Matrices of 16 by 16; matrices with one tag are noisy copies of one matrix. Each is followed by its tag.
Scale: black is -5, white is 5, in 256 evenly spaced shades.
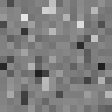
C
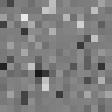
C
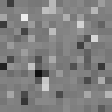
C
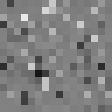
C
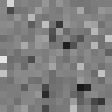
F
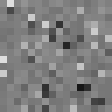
F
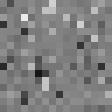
C
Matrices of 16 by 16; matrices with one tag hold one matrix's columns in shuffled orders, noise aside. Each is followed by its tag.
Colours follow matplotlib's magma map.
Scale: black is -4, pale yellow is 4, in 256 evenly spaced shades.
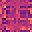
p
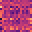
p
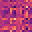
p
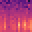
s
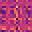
p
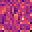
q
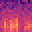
s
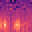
s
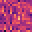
q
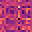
p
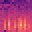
s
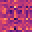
p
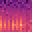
s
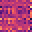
p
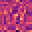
q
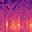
s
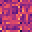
q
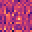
q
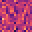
q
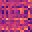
p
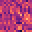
q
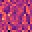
q
